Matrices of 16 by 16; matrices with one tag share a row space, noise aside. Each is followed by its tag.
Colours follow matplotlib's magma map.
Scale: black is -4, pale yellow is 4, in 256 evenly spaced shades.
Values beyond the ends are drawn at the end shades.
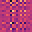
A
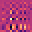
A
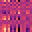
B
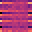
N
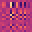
A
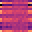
N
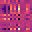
B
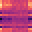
N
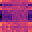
N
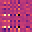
B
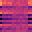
N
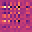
B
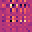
A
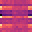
N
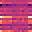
N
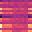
N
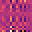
A
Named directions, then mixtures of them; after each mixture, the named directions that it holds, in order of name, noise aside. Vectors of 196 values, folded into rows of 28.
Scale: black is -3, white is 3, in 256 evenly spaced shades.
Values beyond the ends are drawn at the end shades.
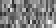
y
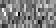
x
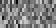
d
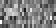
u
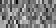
d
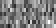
y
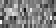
u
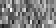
x, y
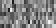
y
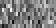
x, y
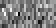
x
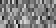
d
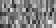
y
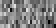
y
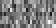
y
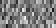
d, y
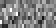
u, x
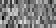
d, u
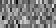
d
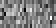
u, x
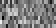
d, u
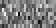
x
